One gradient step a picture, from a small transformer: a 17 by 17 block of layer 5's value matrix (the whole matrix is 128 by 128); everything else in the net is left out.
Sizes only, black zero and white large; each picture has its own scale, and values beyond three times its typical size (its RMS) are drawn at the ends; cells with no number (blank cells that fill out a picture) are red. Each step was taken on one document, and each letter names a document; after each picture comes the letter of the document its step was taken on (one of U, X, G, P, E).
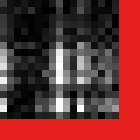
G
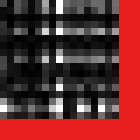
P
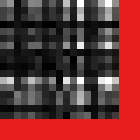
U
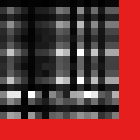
U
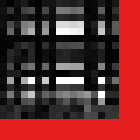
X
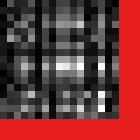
X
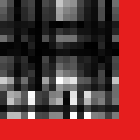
U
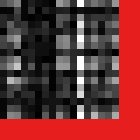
X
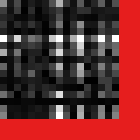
G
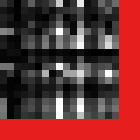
G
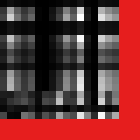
U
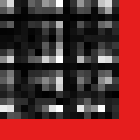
P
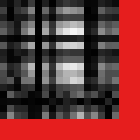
X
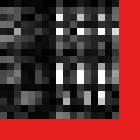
X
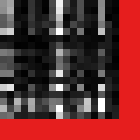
P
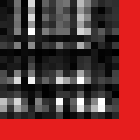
G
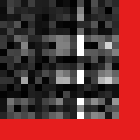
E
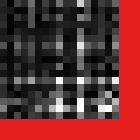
G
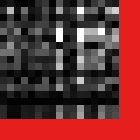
G
